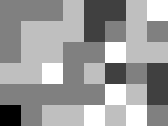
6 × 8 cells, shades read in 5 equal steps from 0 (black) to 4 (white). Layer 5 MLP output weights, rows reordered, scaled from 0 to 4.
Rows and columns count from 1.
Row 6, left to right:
0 2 3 3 4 3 4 2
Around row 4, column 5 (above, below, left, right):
2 2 2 1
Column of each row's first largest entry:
8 2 6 3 6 5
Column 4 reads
3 3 2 2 2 3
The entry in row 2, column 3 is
3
